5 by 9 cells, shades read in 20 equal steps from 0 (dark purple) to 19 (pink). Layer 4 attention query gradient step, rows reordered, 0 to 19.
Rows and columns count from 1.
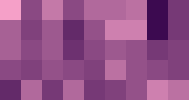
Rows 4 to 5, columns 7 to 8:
9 8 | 9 15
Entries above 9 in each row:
5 4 3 1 4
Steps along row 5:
up down up down up up up down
